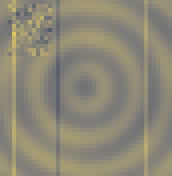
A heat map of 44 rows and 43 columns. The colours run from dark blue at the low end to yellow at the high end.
Roughest part: top left. Rings: centred on the centre. Slope: none. Odd patch: rougher, in the top left. Odd lines: columns 4, 15 and 37.
